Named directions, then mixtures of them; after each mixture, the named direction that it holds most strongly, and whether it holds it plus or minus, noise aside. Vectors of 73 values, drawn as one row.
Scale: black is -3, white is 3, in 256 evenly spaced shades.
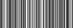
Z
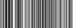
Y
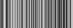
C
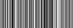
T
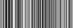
Y, plus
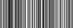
Y, plus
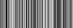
T, minus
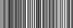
C, minus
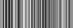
Y, plus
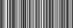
Z, plus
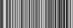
C, plus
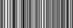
Y, minus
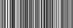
T, plus
